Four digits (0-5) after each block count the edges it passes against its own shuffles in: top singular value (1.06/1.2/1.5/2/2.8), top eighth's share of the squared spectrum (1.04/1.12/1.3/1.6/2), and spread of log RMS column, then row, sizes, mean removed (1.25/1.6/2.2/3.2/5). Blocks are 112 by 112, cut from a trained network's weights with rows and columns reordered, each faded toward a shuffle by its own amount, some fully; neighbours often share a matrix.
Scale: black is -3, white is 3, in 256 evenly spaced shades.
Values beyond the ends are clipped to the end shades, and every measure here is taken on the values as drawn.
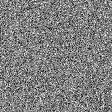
1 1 0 0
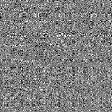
3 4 2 3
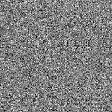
3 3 0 2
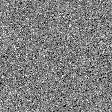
0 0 0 0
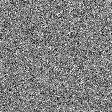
0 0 0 0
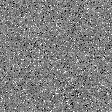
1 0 0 0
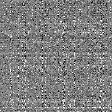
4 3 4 0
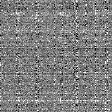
4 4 4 1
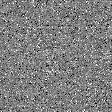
1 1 1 0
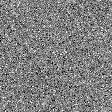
0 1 0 0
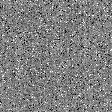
1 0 0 0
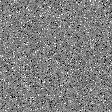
0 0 0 0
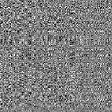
4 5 4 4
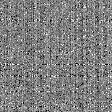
4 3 0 3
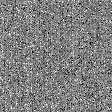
2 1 0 0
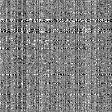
5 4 2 4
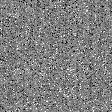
2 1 0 0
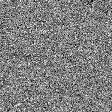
2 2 0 0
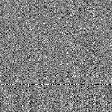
3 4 2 2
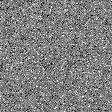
0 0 0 0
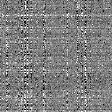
4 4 4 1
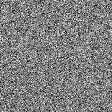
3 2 0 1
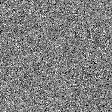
1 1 0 0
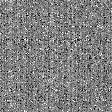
3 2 0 2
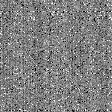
3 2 0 2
